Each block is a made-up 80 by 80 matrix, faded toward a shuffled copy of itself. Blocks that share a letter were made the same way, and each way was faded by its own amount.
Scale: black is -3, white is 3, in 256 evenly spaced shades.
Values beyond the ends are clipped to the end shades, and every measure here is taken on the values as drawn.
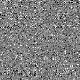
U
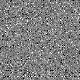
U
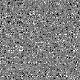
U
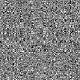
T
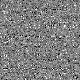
U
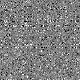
U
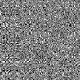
T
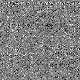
U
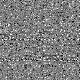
U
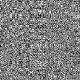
T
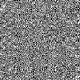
T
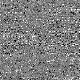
U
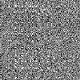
T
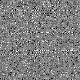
U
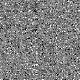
U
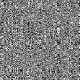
T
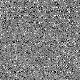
U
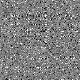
U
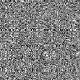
T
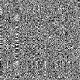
T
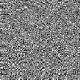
T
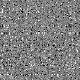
U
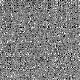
U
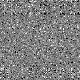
U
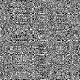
T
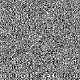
T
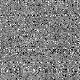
U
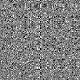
T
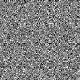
T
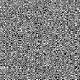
T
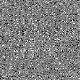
U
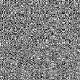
T
